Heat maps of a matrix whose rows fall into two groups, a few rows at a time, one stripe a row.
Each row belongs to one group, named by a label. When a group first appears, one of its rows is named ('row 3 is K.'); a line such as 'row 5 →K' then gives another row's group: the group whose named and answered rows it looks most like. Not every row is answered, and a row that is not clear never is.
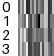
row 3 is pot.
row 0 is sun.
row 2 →sun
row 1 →pot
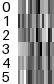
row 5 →sun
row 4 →sun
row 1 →pot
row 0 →pot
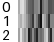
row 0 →sun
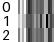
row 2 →sun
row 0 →sun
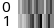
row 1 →sun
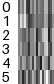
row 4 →sun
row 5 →pot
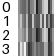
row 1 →pot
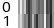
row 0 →sun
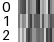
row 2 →sun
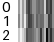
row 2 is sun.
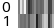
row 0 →sun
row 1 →pot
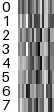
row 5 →pot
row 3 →pot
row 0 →pot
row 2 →sun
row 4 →sun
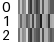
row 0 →pot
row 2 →pot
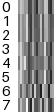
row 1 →pot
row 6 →sun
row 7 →pot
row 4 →sun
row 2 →pot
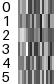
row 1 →sun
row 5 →pot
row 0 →pot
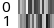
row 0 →pot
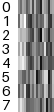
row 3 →sun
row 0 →sun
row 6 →sun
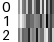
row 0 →pot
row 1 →sun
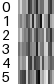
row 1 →sun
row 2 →pot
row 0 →pot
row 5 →pot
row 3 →pot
